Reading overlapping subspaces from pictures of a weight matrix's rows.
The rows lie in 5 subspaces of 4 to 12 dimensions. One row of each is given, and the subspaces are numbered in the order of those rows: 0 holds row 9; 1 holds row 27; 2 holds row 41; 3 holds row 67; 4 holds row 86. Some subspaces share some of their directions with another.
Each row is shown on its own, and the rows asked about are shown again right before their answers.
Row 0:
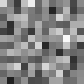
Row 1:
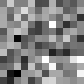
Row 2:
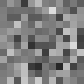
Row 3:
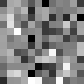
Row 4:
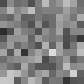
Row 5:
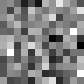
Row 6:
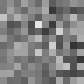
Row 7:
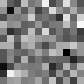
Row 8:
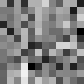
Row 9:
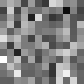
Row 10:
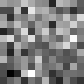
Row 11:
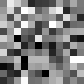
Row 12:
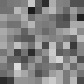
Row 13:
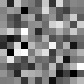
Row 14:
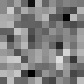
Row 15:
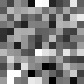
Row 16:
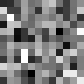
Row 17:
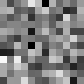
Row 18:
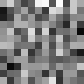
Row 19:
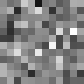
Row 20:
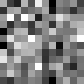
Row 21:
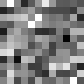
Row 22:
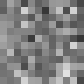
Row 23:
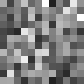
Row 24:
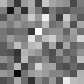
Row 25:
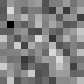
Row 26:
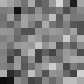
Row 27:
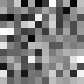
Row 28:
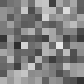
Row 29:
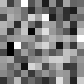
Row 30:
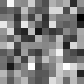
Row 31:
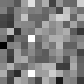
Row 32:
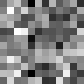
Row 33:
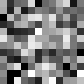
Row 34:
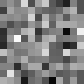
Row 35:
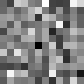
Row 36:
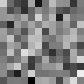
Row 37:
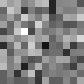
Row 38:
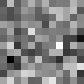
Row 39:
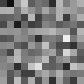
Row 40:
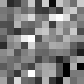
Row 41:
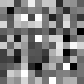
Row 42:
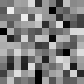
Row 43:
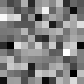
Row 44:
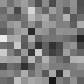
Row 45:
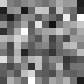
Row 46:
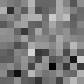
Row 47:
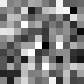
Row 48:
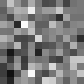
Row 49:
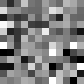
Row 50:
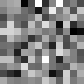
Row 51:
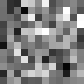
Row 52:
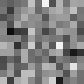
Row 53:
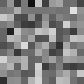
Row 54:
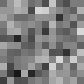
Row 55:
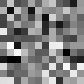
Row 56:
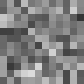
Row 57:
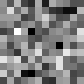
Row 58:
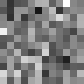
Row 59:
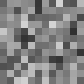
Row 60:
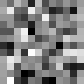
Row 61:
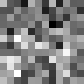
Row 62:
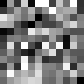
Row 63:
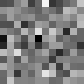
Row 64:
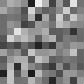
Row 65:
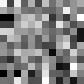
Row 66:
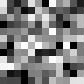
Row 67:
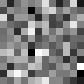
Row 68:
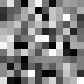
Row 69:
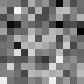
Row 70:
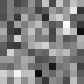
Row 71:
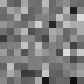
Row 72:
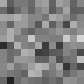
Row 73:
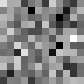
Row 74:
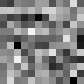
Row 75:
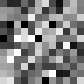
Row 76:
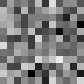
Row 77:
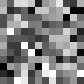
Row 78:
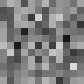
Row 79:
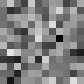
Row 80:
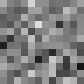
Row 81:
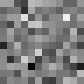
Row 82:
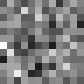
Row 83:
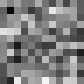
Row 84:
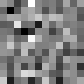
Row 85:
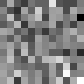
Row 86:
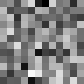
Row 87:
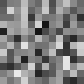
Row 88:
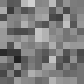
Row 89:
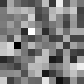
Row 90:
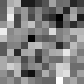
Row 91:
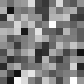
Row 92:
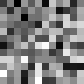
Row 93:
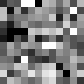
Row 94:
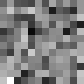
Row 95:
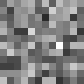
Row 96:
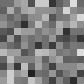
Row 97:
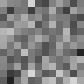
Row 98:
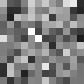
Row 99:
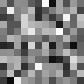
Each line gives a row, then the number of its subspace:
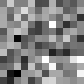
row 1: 0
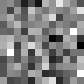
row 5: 2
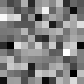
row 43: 1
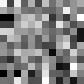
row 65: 1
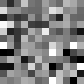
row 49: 2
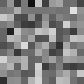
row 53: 1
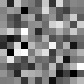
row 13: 1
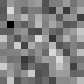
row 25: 1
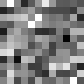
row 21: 2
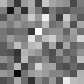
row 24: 2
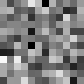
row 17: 2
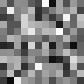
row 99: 0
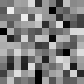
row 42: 1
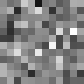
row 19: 1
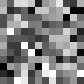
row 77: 1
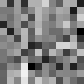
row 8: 2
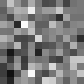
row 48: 0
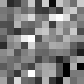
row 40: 0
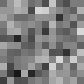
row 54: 0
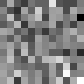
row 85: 0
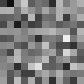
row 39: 2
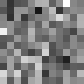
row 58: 1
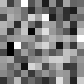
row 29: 2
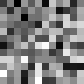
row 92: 1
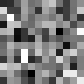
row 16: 0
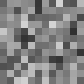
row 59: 0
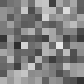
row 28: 1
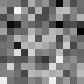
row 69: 0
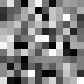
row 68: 1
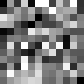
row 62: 1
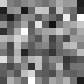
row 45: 0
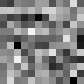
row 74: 2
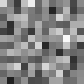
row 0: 1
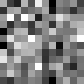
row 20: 1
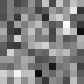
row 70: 0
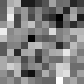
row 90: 0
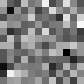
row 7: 2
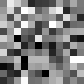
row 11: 0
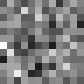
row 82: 1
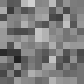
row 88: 2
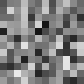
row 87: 1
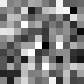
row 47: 1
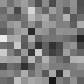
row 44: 0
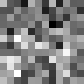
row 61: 0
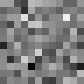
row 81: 2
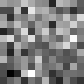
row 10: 0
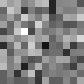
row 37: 1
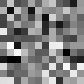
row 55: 0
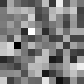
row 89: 2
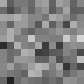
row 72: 1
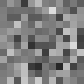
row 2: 2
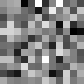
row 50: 1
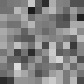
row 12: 3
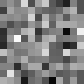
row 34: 2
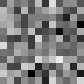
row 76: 0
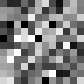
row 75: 0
